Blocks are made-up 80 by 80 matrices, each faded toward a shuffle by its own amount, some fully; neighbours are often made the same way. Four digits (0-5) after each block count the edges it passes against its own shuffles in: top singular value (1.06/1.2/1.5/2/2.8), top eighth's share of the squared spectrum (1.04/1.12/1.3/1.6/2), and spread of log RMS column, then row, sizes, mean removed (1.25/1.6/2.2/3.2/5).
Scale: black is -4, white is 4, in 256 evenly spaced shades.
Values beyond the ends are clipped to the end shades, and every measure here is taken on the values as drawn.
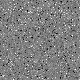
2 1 0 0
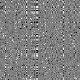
5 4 3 2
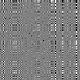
5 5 4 3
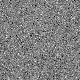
0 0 0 0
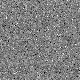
0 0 0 0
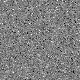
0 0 0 0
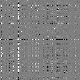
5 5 3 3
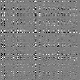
4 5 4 3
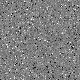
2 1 0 0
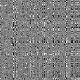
5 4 3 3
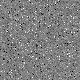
2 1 1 0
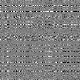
4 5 2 4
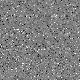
3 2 0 1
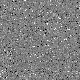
2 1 0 0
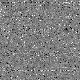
3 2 0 2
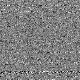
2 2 0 3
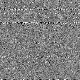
2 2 0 3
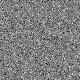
0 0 0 0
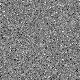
0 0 1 0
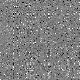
4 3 2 1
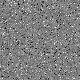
1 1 0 0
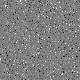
1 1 1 0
